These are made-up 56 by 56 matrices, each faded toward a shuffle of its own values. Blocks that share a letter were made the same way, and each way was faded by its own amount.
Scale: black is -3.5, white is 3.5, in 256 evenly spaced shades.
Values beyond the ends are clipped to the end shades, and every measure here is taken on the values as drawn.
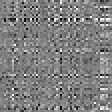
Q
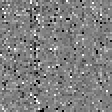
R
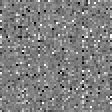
R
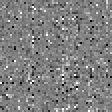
R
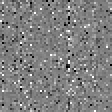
R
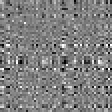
Q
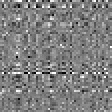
Q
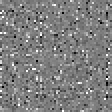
R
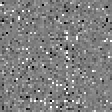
R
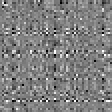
Q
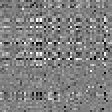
Q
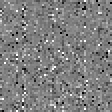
R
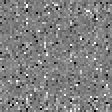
R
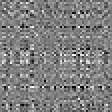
Q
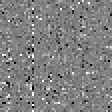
R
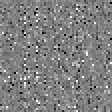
R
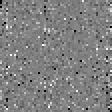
R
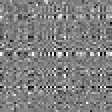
Q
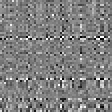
Q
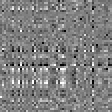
Q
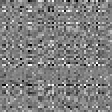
Q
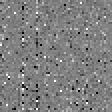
R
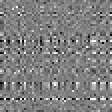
Q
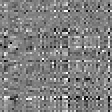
Q
